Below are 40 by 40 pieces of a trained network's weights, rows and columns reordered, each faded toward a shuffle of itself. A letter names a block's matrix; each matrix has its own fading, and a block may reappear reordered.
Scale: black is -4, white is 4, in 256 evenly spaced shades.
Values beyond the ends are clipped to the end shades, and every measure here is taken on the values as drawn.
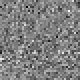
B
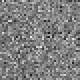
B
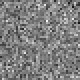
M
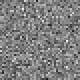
M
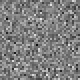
M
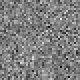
M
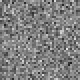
M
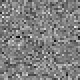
B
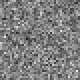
M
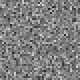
M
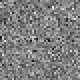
B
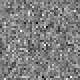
B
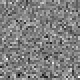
B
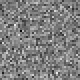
M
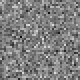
M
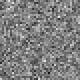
M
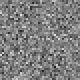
B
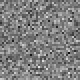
M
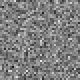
M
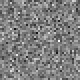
B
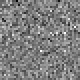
B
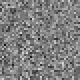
M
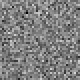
M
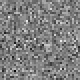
B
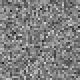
M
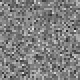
M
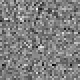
B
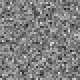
M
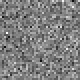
B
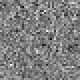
B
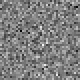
M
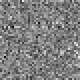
B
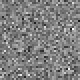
B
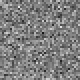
M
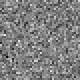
M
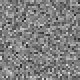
M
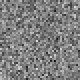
M
